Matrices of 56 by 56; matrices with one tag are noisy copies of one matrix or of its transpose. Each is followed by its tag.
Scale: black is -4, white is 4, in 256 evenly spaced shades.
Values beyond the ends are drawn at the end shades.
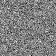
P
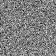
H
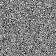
P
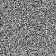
H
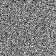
H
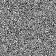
P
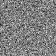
H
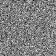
H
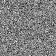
P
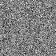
P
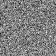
H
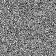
P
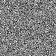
P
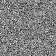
P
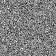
P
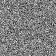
P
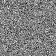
P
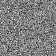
P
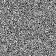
P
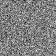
H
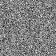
P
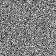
H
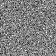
H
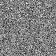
P
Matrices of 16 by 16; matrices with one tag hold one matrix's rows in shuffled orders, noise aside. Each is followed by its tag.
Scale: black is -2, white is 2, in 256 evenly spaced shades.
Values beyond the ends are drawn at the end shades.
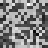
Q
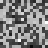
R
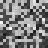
Q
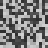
R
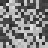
Q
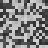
Q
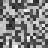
R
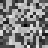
Q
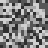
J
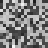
R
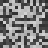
Q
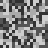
J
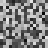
R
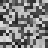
J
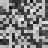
J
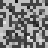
R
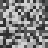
Q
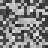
Q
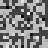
J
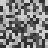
R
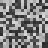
R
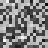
R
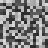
R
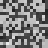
J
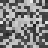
Q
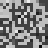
J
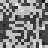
Q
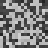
Q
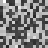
R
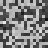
Q
